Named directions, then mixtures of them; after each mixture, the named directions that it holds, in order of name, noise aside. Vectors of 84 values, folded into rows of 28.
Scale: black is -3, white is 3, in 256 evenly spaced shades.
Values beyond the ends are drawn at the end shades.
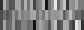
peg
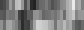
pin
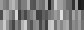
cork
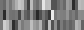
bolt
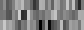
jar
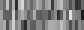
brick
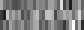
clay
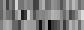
brick, jar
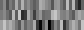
jar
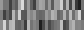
brick, clay, jar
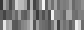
bolt, jar, peg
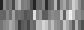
peg, pin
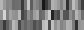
bolt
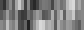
pin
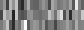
brick, cork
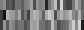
clay, peg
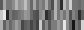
clay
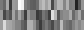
bolt, brick, jar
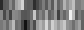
brick, peg, pin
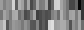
brick, cork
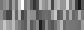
brick, jar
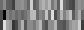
bolt, clay, peg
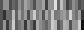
brick, clay, peg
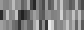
clay, cork, pin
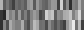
clay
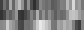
pin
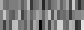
bolt, jar, peg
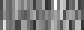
cork, peg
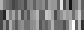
clay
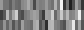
clay, cork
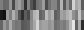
clay, pin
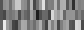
bolt, cork, peg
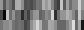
bolt, clay, pin
